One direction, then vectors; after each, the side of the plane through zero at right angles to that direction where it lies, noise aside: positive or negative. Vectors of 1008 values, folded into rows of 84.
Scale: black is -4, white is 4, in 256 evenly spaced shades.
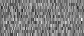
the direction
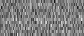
positive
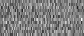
positive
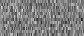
negative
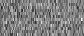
positive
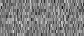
positive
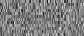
positive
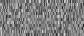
negative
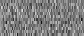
negative
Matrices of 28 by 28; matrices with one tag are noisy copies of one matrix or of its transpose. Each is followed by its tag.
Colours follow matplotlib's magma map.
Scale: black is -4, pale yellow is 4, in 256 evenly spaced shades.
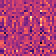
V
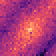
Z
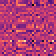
V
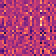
V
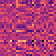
V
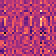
V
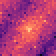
Z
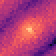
Z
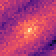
Z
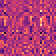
V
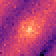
Z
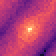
Z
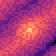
Z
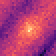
Z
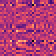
V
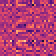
V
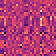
V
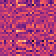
V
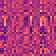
V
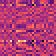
V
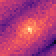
Z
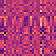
V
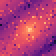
Z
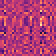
V
